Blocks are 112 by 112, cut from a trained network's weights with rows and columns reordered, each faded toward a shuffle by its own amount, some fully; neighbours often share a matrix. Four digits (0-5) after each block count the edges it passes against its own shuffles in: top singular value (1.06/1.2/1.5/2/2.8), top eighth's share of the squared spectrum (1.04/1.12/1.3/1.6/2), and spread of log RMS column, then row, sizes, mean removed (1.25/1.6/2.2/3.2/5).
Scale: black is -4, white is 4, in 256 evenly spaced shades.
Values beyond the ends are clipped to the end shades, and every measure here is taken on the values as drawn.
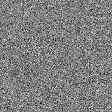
3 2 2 1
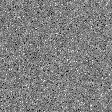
0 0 0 0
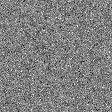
0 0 0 0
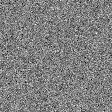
0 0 0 0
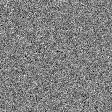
0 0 0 0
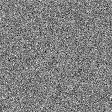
0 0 0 0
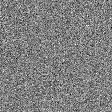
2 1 0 0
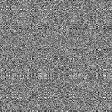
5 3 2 3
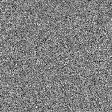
2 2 1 0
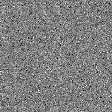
3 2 1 2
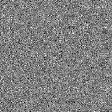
3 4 2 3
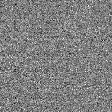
3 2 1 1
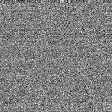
4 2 0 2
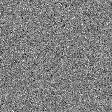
2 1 0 0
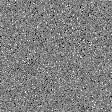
2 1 0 0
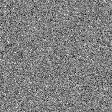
2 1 0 1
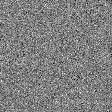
2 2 0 0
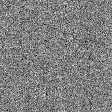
2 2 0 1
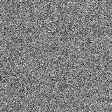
2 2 0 1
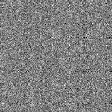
3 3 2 2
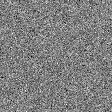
2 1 0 0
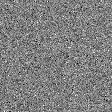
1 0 0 0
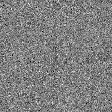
2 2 1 1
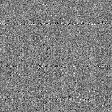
3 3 1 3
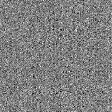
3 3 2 2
